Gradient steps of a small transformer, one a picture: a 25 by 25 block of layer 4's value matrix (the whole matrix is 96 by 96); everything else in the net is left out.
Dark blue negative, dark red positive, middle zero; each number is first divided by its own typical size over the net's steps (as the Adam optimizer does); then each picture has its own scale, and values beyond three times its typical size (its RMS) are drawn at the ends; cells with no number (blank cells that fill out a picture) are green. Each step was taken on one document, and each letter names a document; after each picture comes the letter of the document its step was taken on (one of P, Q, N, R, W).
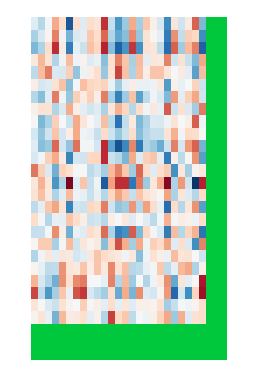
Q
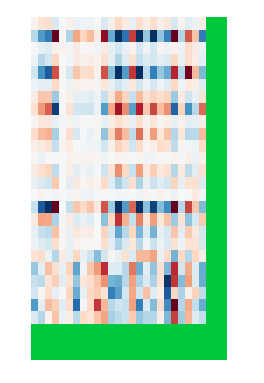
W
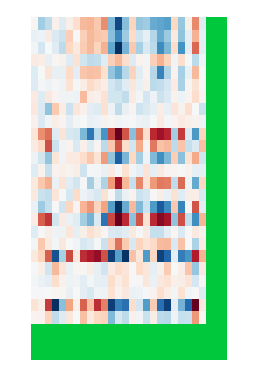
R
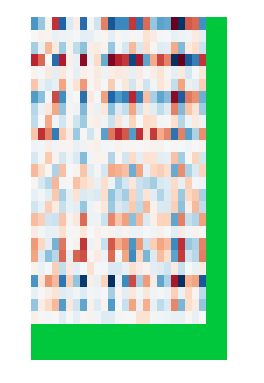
Q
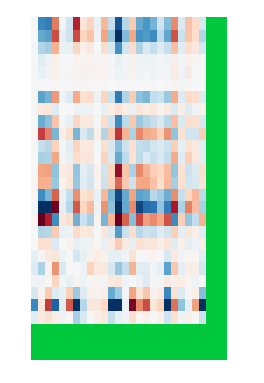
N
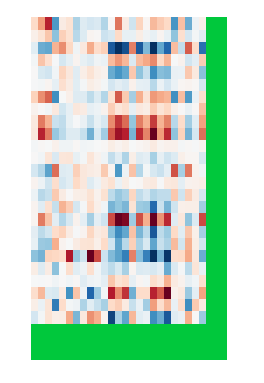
R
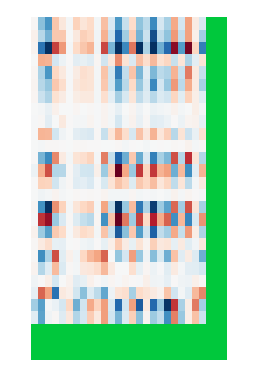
R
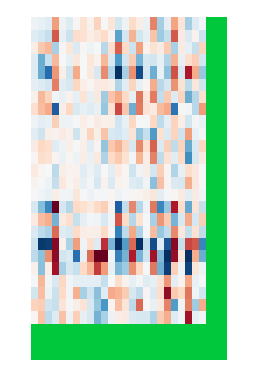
W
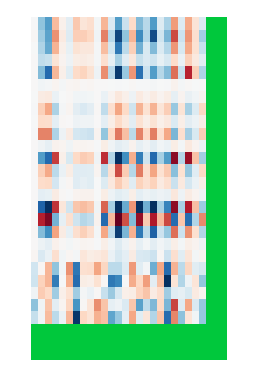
N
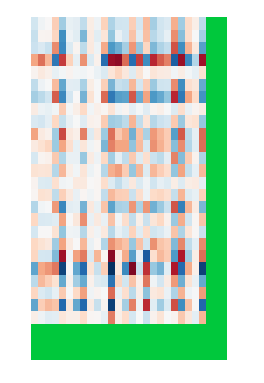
Q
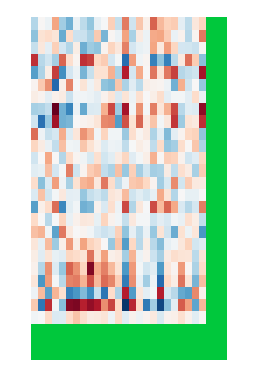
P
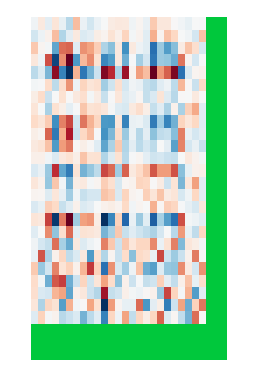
P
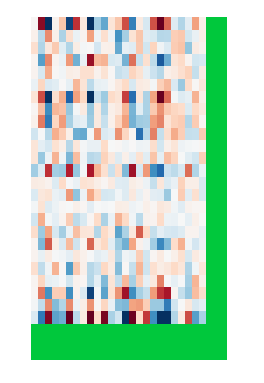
P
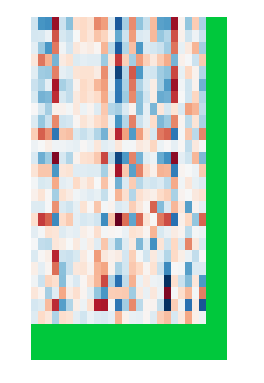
W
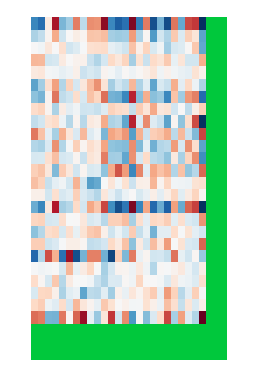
Q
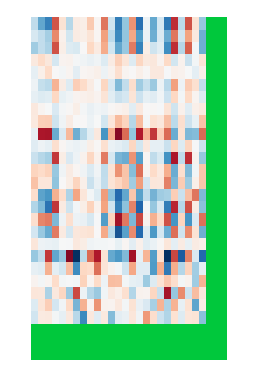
N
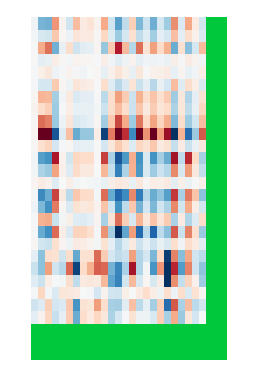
N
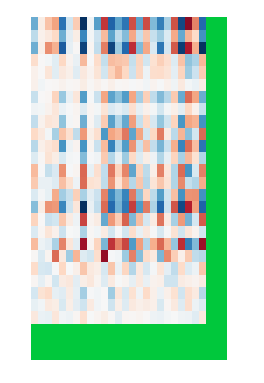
Q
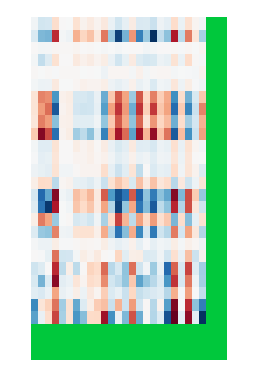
W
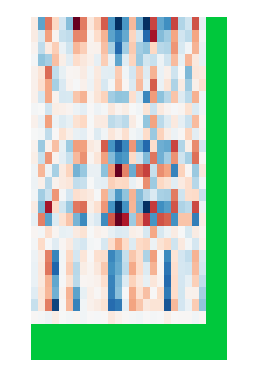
N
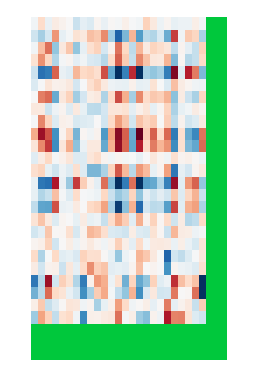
W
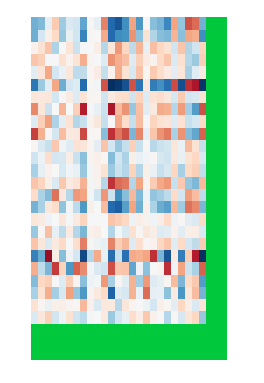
Q
